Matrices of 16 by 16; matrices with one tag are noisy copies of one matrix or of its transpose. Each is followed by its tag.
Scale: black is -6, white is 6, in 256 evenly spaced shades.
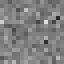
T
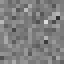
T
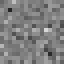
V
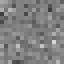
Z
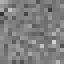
Z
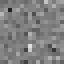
V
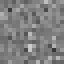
V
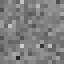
T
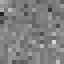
Z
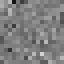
Z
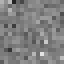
Z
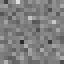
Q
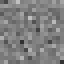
Q
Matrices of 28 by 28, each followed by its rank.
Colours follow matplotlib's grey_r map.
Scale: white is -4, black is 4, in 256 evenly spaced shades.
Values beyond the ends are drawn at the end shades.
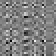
three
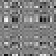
two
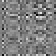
three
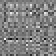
three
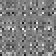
three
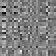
three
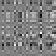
two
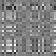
two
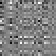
three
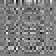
three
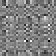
three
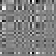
two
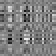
two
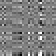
two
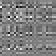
two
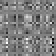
two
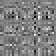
three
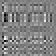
two
